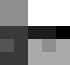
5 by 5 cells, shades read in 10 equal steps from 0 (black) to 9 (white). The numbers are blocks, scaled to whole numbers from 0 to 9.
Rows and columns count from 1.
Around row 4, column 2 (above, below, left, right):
2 2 3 6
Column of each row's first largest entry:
3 3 1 3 3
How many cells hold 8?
0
